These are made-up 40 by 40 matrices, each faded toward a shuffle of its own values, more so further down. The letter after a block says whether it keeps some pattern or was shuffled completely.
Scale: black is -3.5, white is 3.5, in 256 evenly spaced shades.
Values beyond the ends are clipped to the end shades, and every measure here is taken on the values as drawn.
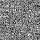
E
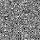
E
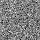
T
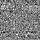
E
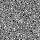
T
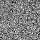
T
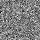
T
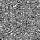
E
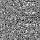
E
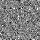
E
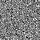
T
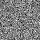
T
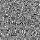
E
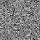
E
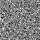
T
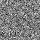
T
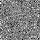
E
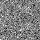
T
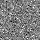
T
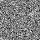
T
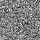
T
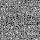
E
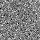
T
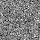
T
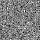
T
